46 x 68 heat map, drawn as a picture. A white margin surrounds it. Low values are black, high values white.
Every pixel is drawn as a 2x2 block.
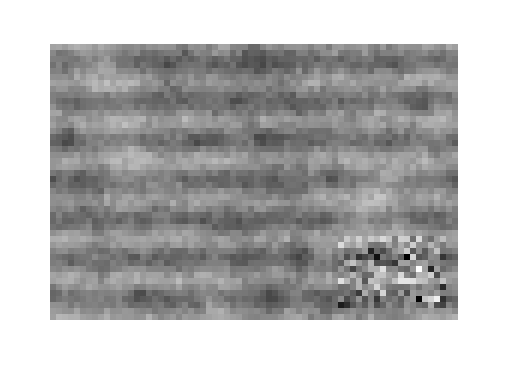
No overall slope runs across the table. In the bottom right lies a patch that is rougher than the rest. Values change most from cell to cell in the bottom right. Stripes running across repeat 7 times from top to bottom. Streaks run across, left to right.
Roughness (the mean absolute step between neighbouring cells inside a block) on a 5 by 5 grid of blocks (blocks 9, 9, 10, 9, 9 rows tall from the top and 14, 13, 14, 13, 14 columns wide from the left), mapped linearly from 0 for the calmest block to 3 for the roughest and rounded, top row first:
00000 / 00000 / 00000 / 00012 / 00023
